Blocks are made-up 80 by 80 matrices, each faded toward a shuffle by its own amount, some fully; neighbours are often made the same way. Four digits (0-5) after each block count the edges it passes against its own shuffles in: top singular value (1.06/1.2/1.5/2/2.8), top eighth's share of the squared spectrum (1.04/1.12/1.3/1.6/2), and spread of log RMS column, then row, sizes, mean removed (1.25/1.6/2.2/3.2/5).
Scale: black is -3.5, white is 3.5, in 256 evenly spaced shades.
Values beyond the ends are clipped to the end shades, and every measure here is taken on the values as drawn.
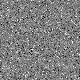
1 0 0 0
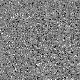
3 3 1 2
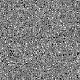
3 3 1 1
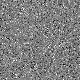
1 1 0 0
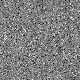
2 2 0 0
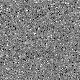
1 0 0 0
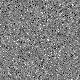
0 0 0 0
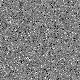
0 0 0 0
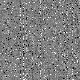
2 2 2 0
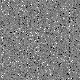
1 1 2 0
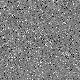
0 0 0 0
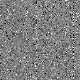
2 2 2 0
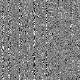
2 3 3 0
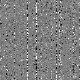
3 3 3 0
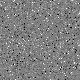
0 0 0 0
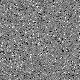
0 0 0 0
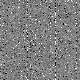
2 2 2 0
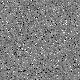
0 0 0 0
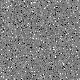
0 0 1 0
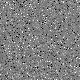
0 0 0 0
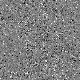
0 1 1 0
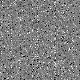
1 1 2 0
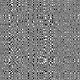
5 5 4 3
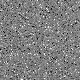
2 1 0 0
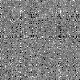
4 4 2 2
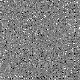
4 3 1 1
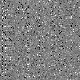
4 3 2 1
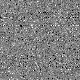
1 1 0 2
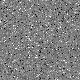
0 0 0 1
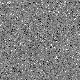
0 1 0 1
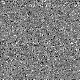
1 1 0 2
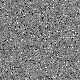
1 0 0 0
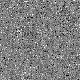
2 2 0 1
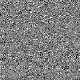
4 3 1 2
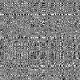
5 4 2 3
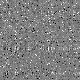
3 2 1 1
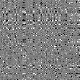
5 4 2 3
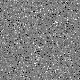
3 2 0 0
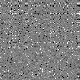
4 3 1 2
